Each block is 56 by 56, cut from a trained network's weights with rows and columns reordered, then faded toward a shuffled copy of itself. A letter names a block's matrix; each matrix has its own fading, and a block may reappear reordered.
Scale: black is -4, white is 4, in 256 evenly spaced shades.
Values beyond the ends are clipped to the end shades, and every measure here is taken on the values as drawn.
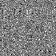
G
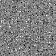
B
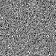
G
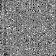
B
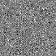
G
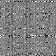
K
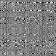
K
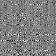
K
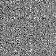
B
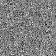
G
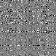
K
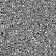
G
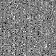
B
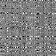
K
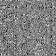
B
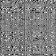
K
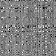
K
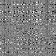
K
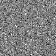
G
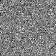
G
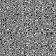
B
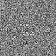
G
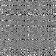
K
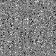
B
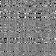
K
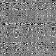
K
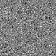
G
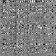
K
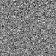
G
